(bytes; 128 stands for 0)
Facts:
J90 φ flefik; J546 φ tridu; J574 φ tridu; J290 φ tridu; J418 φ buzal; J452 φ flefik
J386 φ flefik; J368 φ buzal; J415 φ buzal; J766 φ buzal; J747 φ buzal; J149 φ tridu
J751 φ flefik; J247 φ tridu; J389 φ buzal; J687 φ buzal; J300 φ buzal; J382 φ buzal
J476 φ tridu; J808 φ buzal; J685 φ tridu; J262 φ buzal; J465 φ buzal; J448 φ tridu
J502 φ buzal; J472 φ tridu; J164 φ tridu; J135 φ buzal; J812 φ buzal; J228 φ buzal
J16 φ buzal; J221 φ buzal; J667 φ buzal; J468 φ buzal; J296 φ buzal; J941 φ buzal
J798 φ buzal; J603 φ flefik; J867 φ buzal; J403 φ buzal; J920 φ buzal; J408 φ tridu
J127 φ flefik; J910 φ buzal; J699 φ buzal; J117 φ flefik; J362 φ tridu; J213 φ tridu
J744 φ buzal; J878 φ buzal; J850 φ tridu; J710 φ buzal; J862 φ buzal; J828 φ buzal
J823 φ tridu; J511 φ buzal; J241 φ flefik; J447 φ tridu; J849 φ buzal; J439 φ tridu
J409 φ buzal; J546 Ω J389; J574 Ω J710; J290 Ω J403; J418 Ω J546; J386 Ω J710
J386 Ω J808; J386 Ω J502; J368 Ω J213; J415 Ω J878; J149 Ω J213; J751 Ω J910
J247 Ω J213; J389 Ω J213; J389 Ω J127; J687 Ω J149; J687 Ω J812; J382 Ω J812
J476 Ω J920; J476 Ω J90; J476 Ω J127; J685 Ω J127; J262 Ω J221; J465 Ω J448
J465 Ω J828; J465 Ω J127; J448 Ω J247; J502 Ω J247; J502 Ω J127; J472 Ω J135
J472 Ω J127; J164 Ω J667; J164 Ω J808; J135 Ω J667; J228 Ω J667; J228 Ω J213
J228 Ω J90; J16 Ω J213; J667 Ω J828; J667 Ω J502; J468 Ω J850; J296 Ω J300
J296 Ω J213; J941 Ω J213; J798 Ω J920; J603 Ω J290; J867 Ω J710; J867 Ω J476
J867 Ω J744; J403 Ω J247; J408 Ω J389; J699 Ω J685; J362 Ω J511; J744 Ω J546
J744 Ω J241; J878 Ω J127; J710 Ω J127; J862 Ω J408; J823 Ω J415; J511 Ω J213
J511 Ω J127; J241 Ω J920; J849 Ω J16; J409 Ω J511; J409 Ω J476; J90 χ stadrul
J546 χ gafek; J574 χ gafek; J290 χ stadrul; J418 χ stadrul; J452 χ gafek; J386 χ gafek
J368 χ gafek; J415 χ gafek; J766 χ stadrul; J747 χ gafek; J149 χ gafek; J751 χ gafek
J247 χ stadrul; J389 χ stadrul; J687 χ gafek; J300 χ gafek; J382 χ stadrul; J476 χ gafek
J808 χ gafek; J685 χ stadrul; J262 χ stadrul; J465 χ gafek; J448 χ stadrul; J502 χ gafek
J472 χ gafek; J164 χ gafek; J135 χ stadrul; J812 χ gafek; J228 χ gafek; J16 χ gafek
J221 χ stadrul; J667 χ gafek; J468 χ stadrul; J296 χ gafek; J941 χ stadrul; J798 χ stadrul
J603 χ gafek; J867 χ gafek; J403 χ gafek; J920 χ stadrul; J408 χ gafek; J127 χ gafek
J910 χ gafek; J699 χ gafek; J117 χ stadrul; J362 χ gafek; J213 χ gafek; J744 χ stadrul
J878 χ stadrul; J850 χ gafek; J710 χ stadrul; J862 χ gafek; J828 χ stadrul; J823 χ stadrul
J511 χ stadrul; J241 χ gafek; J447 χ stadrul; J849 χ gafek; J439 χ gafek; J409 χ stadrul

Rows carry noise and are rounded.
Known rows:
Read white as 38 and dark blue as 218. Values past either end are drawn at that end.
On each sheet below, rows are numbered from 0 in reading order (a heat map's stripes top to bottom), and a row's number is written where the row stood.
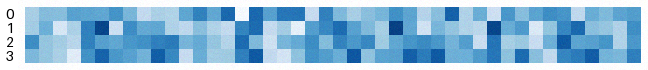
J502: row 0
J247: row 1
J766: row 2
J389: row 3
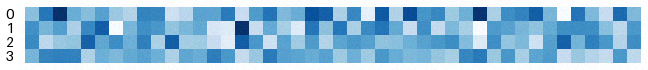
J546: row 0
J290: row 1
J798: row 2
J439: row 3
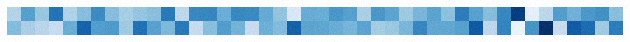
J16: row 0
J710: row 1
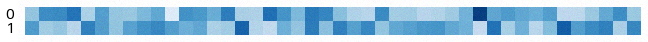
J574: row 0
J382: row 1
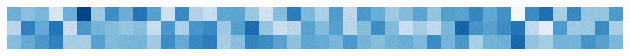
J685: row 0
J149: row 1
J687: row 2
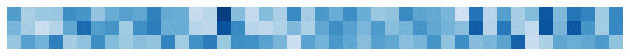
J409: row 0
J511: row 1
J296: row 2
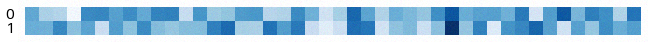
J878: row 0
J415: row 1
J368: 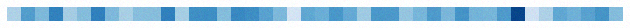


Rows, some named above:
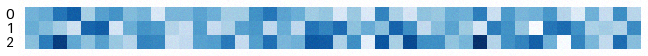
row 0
J476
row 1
J448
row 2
J546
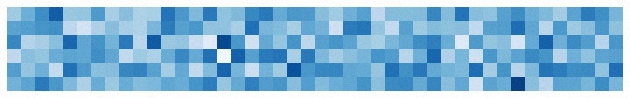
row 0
J867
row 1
J603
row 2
J798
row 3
J502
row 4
J418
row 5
J862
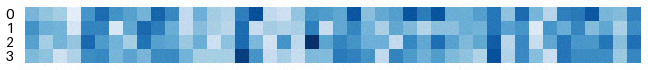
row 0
J389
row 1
J823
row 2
J744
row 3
J941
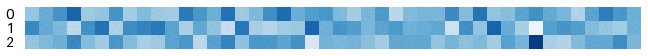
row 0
J867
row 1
J447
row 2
J228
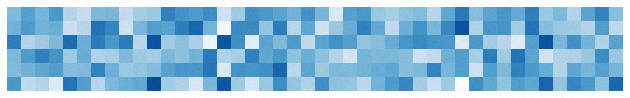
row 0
J386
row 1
J127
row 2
J920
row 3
J164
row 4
J465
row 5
J135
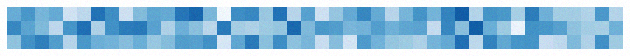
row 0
J127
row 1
J447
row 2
J472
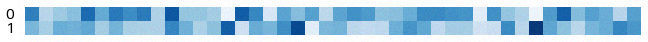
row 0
J920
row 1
J667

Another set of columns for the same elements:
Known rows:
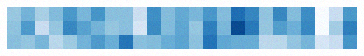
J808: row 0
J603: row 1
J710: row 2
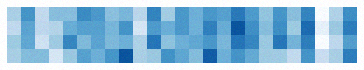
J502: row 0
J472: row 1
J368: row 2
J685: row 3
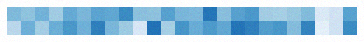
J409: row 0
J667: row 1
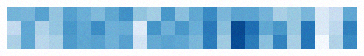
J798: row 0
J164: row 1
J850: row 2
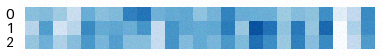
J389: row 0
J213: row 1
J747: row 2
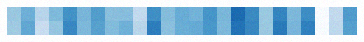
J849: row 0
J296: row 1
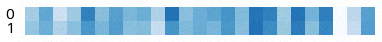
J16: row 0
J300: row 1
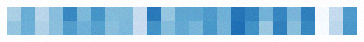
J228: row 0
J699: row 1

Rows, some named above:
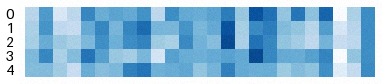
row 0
J149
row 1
J247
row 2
J290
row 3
J241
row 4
J389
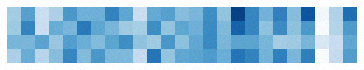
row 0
J408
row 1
J403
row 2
J798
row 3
J228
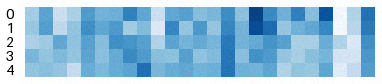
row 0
J408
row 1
J386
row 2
J135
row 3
J418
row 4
J511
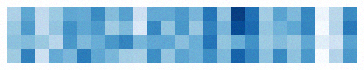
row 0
J574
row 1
J386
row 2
J941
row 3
J403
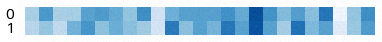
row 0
J476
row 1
J415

